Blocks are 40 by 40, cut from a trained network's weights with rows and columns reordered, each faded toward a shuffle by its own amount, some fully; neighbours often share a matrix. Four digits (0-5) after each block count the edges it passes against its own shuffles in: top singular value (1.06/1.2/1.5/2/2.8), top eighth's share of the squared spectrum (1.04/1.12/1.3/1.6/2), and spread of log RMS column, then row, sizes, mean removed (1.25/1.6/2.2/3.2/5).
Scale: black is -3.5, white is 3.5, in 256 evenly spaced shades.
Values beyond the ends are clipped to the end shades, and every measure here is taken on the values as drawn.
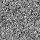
0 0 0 0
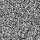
0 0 0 0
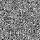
2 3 0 1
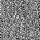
3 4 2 0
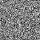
1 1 0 0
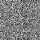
2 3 1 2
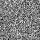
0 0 0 0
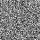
2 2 0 0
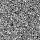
0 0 0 0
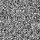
2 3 0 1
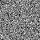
0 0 0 0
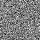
0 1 0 0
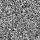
1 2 0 0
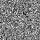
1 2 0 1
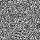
2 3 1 1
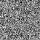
1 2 1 0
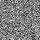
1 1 0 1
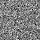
1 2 1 0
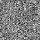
2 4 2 1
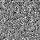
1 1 0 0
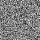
1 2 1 0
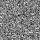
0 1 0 0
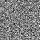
2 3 0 0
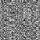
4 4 2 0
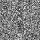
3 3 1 0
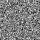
1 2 0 0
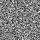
1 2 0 0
